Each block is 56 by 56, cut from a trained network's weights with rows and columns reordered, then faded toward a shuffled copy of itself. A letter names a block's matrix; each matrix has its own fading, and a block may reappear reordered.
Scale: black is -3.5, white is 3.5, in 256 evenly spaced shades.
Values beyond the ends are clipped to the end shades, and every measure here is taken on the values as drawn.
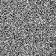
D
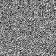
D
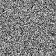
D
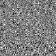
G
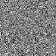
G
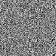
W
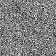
D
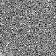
W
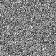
D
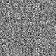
W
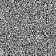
D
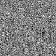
D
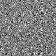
W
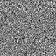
D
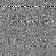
G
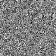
D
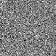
W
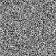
W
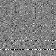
G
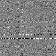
G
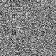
D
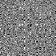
G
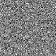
W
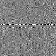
G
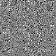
G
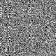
W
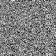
D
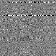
G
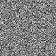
D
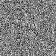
D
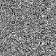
W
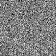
D
